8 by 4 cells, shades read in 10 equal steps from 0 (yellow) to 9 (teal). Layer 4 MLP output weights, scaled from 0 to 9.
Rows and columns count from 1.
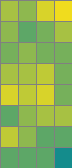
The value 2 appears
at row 4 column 3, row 5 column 2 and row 7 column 1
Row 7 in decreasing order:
6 6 4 2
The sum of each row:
8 18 19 13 9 16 18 27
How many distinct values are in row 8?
2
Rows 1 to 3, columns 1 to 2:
3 4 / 4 6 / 5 4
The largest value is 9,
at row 8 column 4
